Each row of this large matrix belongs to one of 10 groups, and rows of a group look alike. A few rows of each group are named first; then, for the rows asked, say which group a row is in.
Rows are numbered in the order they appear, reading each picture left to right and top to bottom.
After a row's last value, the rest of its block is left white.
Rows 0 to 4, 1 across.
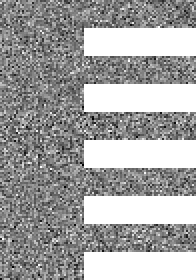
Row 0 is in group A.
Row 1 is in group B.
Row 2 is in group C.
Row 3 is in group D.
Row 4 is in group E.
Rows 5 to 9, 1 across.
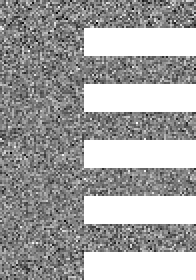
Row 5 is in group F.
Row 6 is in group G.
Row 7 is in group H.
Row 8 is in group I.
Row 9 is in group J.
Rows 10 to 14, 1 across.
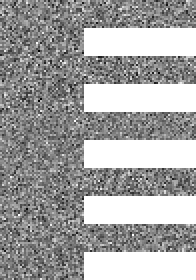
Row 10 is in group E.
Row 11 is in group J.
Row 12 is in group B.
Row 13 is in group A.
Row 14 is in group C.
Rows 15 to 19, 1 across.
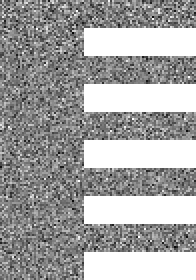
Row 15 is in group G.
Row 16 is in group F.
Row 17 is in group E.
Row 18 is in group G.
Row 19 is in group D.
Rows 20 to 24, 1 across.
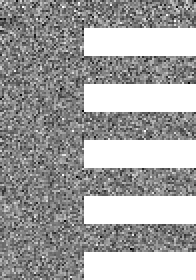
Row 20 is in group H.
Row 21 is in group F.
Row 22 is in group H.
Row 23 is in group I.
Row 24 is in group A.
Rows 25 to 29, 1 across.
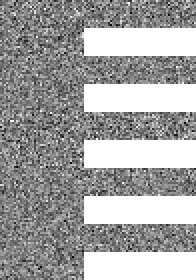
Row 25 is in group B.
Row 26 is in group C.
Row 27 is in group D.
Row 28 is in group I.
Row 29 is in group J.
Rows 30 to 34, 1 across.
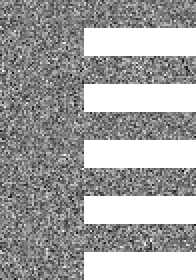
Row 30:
H
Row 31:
E
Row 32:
H
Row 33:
G
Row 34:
H
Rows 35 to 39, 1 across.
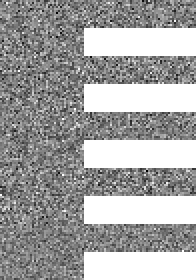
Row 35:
F
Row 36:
D
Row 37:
B
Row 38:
H
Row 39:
D
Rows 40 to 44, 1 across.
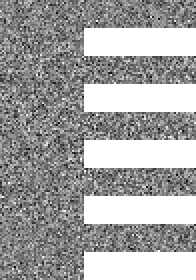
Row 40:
F
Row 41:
H
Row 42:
J
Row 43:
H
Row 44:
A
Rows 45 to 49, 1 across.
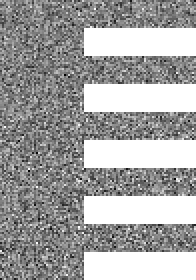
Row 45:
I
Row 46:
D
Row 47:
D
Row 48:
C
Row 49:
H
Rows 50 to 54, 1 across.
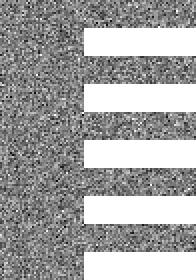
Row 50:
C
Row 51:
H
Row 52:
E
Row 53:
F
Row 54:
F
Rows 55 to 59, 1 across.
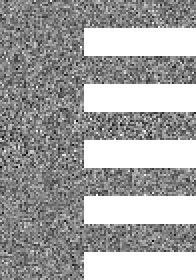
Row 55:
D
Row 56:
F
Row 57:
H
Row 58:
I
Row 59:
G
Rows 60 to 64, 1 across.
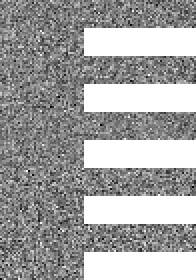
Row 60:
A
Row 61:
A
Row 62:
A
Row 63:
C
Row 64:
H
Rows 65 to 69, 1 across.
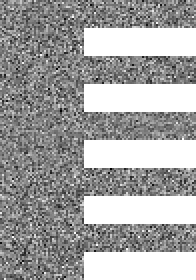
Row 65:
D
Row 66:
F
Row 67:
C
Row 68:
B
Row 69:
B
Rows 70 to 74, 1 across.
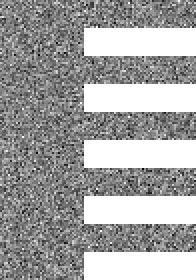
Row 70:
I
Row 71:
D
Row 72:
A
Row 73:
F
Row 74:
F
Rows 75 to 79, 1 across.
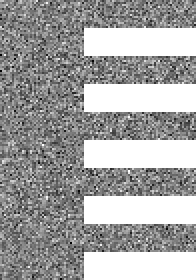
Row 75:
H
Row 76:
D
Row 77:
A
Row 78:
B
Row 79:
E
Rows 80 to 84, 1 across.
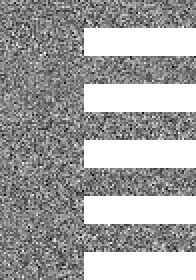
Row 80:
D
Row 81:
I
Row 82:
D
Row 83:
G
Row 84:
C
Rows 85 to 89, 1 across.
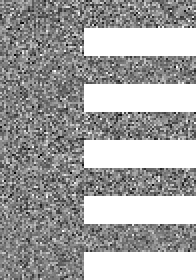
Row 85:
D
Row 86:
C
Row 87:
J
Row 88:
G
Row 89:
C
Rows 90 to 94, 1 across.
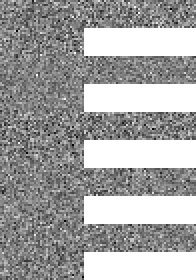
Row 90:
D
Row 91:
H
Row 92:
G
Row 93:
I
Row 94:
J
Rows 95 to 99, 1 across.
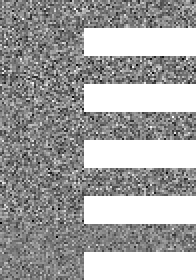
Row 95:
B
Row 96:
G
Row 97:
F
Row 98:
E
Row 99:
F
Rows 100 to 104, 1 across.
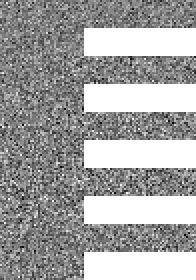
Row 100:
F
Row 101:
I
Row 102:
E
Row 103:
B
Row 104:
D
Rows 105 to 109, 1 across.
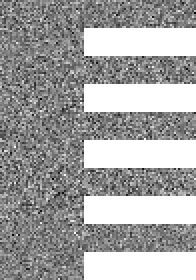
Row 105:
G
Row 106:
D
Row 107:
H
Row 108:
J
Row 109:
B
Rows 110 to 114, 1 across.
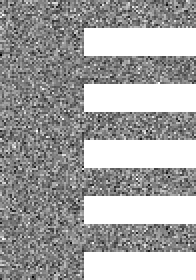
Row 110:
E
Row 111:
A
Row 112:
H
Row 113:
E
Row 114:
E
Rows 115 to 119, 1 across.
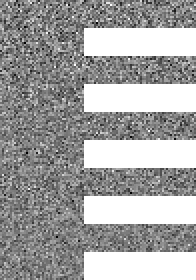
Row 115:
F
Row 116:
B
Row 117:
A
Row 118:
G
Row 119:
F
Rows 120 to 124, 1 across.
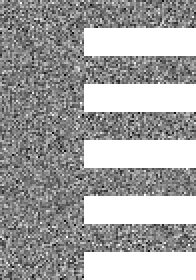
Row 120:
G
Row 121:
D
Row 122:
J
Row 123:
I
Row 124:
E
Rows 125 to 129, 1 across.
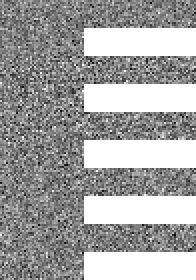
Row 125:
G
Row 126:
B
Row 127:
C
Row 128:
I
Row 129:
F
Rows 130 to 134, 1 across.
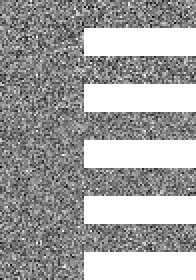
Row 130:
B
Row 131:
H
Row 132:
H
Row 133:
F
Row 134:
H
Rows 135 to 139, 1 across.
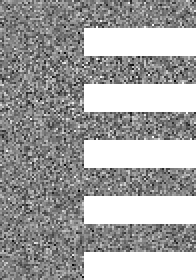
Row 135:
I
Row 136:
J
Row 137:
I
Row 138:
B
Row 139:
G
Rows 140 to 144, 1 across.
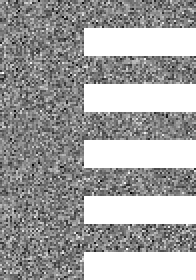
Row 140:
F
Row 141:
I
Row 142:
E
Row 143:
A
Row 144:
B
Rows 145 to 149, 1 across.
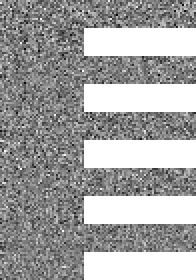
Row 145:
C
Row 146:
F
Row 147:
H
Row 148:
E
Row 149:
H
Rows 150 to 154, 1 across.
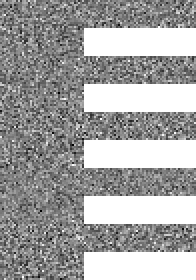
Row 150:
C
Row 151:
H
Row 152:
J
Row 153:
J
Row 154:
C
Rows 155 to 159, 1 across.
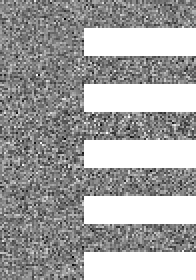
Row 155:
D
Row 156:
H
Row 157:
A
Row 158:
B
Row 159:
G
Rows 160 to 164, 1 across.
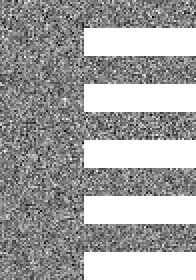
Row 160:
G
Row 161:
H
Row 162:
D
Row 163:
J
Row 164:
G
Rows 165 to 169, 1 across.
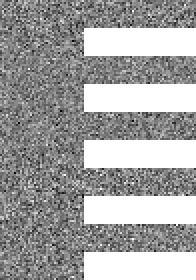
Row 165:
G
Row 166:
E
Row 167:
F
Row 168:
J
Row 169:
J
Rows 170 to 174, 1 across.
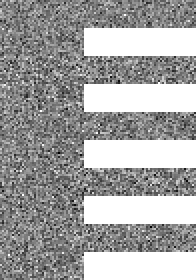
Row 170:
F
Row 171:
C
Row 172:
A
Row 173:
D
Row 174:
B
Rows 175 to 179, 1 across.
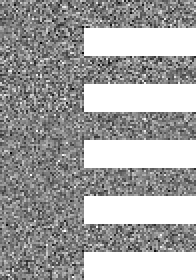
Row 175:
J
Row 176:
H
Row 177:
H
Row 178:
I
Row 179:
J
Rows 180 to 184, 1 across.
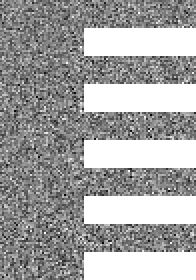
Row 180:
D
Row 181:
D
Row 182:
J
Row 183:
I
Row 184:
C
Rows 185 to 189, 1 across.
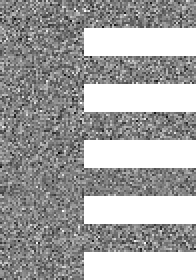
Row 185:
B
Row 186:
D
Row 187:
E
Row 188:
H
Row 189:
H
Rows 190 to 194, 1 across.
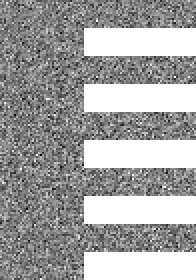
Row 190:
F
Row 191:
F
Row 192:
E
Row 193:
E
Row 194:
D
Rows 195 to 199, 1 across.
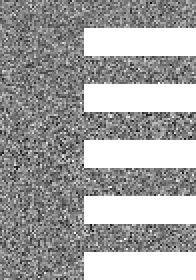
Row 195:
B
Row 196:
D
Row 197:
F
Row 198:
C
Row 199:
B
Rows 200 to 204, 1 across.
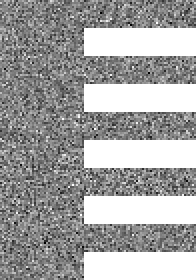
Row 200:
A
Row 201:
C
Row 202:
H
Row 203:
D
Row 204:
G
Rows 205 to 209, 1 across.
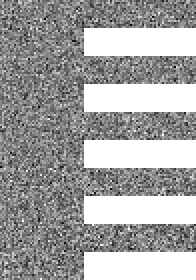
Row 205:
G
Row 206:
C
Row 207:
E
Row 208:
C
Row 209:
A
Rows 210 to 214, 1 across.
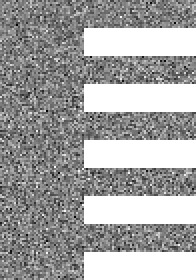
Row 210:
B
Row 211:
D
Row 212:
H
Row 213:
H
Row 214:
G
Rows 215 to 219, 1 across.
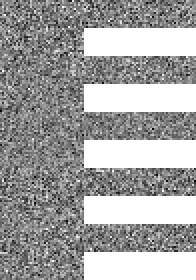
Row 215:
B
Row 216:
E
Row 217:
G
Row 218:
G
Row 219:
G
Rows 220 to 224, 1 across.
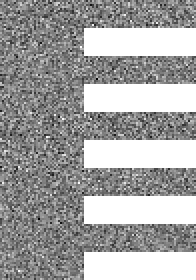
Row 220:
D
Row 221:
H
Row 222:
H
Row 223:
E
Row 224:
A
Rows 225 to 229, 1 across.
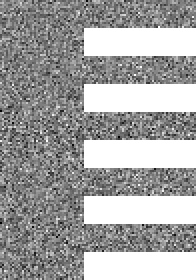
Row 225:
D
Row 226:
E
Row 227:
G
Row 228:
E
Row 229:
F
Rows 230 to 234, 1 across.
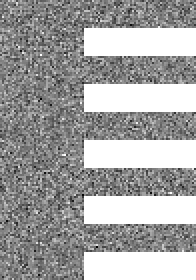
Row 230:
A
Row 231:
J
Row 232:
H
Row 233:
J
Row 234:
C
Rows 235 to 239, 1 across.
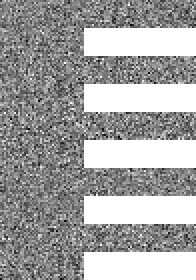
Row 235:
A
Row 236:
J
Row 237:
C
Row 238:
I
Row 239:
E
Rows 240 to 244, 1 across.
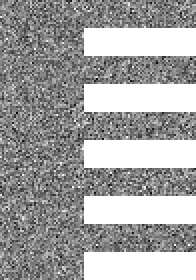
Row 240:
B
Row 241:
A
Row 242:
B
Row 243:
H
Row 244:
F
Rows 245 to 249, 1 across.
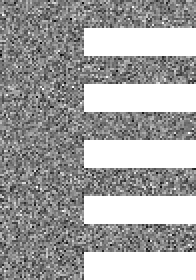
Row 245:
E
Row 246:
A
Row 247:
F
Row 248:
H
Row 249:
F
